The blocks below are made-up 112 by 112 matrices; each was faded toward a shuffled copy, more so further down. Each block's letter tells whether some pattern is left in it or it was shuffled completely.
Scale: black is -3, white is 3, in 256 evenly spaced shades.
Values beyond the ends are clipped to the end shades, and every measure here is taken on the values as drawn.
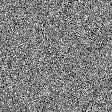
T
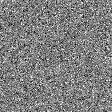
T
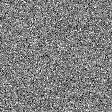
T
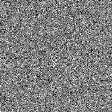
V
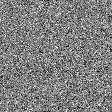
T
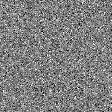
V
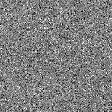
V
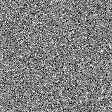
T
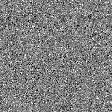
V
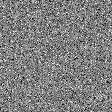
T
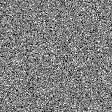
T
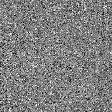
V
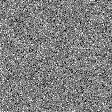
T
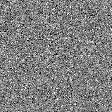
V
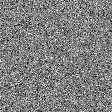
T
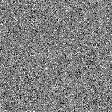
V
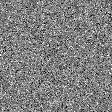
T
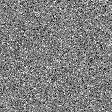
T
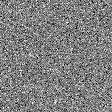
T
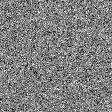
T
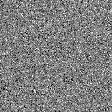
V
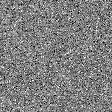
T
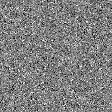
V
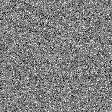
V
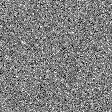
T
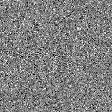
V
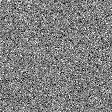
T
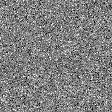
V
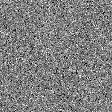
T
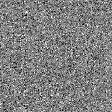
V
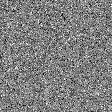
T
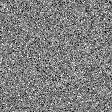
T
